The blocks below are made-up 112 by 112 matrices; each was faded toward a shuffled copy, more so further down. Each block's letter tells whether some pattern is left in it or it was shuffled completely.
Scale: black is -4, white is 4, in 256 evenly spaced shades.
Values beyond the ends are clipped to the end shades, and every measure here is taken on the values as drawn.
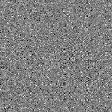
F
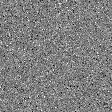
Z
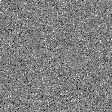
Z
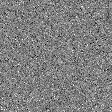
Z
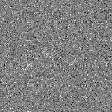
F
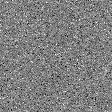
Z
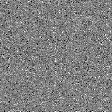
F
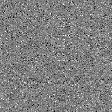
F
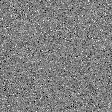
Z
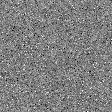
Z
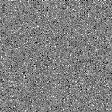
F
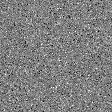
Z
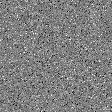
Z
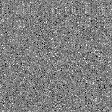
F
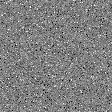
Z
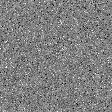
Z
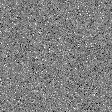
Z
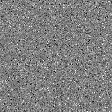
F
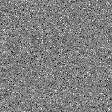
F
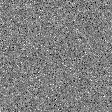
Z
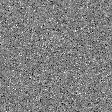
Z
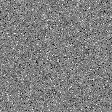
Z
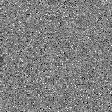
F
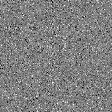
F
